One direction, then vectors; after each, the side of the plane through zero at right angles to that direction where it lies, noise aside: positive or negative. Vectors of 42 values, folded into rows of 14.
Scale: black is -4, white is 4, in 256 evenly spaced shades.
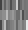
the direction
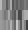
negative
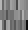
negative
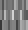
positive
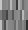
negative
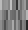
negative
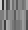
negative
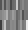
positive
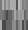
negative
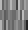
negative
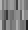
negative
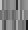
negative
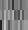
positive
